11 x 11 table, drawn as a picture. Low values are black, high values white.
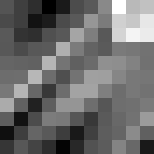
Grain: diagonal, up to the right. Ninth with the highest average: top right. Odd patch: higher, in the top right. Mirror symmetry: none. Calmest part: middle right.
